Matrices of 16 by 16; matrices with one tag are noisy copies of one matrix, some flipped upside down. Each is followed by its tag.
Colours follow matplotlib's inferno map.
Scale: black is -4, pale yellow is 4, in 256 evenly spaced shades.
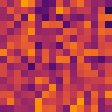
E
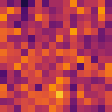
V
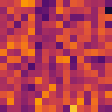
E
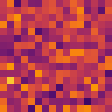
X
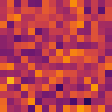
X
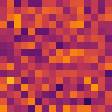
X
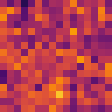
V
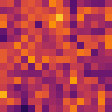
V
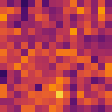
V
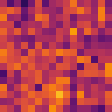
V
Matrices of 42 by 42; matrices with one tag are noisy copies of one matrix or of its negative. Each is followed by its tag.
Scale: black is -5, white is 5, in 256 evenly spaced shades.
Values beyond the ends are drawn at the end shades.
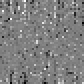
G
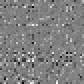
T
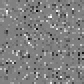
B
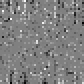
G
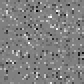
B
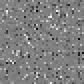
B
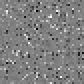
B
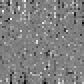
G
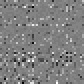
T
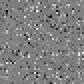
B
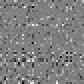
T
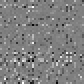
T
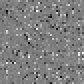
B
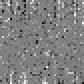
G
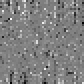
G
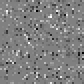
B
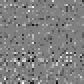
T
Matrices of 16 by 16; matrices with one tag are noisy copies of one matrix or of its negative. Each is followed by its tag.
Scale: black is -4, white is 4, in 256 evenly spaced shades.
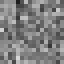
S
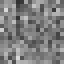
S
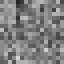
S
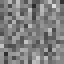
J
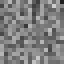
J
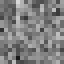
S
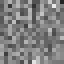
J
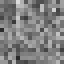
S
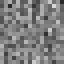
J
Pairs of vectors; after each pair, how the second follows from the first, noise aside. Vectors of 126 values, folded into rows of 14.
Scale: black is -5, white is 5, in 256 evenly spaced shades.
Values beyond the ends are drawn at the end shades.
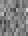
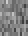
shuffled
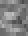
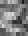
scaled up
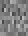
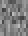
sign-scrambled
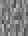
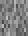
sign-scrambled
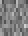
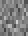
shuffled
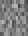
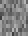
shuffled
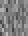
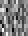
scaled up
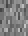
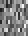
scaled up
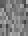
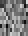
scaled up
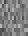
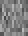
shuffled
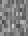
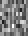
scaled up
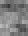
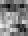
scaled up
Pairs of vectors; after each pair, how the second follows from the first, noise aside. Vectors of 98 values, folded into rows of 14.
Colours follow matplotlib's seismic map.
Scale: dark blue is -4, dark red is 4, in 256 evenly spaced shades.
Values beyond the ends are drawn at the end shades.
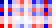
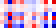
reversed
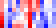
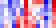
reversed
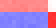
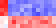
reversed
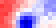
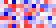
shuffled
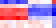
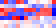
sign-scrambled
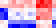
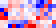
sign-scrambled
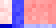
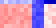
reversed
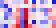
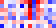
reversed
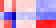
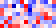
shuffled
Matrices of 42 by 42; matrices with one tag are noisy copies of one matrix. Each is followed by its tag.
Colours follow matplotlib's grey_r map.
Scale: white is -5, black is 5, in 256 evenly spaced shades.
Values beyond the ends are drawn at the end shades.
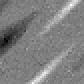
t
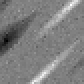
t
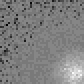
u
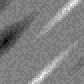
t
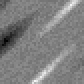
t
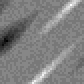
t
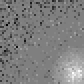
u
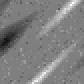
t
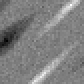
t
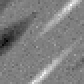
t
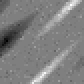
t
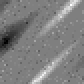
t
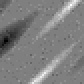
t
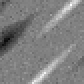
t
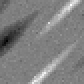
t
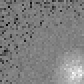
u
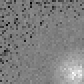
u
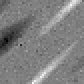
t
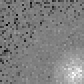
u
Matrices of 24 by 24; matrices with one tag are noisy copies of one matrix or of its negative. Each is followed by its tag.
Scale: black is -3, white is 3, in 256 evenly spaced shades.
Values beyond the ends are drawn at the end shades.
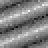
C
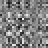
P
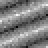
C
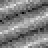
C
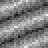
C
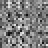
P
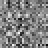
P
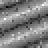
C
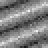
C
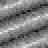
C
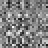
P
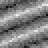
C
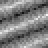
C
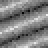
C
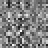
P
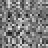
P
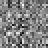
P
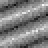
C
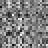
P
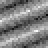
C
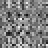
P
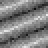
C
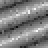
C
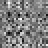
P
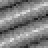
C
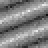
C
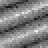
C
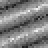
C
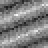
C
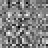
P
